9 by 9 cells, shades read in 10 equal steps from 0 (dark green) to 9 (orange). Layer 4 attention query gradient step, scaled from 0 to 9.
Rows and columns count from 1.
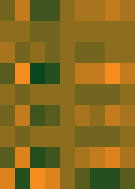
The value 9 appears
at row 4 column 2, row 4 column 8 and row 9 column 3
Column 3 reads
2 4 5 0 5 2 5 1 9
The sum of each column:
43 49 33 34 45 45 43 50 48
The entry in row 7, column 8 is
4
